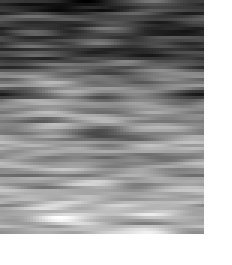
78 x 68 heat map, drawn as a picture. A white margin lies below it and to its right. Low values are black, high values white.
A horizontal seam about 30% of the way down splits the table, and the bottom part is higher. There is an overall slope up to the bottom. No lone cell stands out from its neighbours. The grain runs across in streaks.
